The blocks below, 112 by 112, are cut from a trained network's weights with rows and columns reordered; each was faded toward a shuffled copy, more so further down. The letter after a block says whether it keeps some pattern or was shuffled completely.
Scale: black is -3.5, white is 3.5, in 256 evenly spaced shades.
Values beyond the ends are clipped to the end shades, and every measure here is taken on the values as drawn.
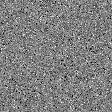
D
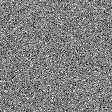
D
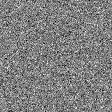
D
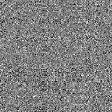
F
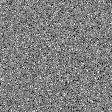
D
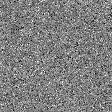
D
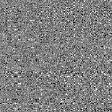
F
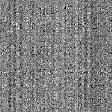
F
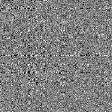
F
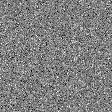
D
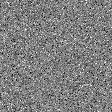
D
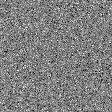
D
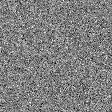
D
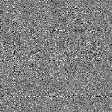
F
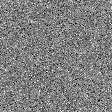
D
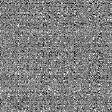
F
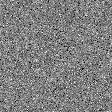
D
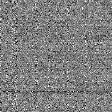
F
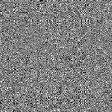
F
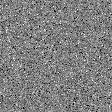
D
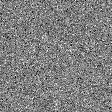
D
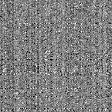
F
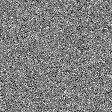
D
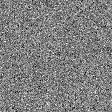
D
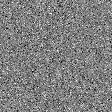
D
